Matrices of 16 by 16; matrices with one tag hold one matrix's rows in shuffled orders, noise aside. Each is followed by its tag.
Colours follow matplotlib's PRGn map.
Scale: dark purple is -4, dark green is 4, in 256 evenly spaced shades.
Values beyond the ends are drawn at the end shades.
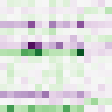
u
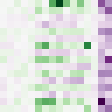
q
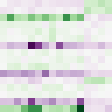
u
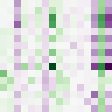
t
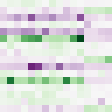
u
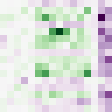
q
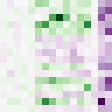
q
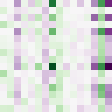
t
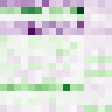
u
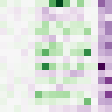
q
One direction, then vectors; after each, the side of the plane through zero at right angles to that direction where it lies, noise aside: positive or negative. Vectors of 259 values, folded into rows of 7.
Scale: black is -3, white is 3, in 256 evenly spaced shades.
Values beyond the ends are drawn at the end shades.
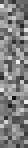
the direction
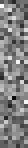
positive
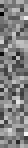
negative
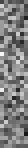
positive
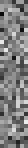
positive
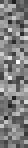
positive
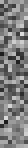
negative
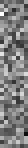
positive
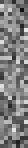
positive
